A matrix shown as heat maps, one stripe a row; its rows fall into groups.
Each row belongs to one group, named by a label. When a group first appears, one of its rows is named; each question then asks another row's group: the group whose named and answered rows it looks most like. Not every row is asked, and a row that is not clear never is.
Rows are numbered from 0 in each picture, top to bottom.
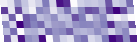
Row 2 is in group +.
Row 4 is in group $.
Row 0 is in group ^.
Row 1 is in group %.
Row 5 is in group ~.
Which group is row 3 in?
~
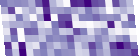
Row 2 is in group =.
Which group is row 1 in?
$
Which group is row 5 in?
$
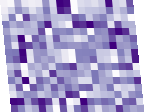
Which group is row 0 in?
^
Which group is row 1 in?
^
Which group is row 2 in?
+
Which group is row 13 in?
^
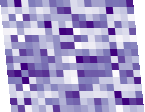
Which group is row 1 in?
^
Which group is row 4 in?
^
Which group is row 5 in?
+
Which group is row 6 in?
^
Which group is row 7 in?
~
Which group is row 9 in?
~
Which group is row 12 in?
+
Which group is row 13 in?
^
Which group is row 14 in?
%
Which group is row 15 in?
$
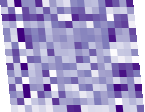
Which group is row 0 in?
~
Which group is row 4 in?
~
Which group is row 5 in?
~
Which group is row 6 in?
+
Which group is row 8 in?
+
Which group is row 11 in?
$
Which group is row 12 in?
~
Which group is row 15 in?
^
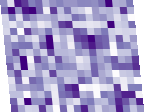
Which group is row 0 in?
~
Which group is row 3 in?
^
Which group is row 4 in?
+
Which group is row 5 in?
=
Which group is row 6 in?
=
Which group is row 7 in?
$
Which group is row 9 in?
%
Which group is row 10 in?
$
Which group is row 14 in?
~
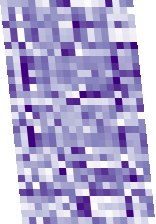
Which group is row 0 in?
^
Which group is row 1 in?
+
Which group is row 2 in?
+
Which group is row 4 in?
+
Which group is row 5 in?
+
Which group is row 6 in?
%
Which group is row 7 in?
^
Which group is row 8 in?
~
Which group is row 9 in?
~
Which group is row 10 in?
%
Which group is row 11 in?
~
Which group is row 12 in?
%
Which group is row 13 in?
=
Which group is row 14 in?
^
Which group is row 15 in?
~
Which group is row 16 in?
+
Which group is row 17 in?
$
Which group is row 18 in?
%
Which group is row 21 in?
^
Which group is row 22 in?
$
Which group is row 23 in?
^
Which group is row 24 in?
=
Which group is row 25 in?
%
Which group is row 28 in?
^
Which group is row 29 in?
^
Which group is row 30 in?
^
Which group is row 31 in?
+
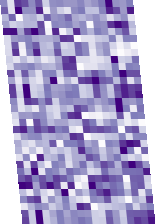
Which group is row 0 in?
~
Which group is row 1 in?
~
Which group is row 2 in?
$
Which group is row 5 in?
^
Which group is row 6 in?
+
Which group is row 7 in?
+
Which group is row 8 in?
^
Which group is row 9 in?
^
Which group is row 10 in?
%
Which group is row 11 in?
=
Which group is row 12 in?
%
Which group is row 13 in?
%
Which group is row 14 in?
~
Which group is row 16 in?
^
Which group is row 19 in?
^
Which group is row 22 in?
+
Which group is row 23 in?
%
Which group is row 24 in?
%
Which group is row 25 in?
=
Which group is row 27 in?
=
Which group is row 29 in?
^
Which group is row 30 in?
%
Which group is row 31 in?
%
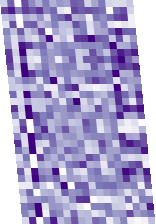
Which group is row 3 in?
+
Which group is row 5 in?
=
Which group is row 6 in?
~
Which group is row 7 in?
%
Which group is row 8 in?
%
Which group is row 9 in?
%
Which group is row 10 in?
~
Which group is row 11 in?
=
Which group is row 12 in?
^
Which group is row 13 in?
~
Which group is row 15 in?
%
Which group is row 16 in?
~
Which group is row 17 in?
+
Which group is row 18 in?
+
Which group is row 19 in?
~
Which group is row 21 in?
%
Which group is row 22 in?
+
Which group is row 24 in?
~
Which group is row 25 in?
~
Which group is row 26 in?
=
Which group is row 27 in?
$
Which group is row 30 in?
%
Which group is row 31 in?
+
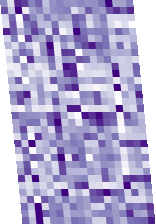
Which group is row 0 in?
~
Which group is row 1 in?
%
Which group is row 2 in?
+
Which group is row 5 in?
+
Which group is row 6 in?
=
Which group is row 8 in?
+
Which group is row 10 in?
^
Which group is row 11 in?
$
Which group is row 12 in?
^
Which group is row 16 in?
=
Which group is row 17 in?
=
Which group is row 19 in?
+
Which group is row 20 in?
%
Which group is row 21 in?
$
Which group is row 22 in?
=
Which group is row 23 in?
$
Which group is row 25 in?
%
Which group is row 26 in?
^
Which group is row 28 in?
+
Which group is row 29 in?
%
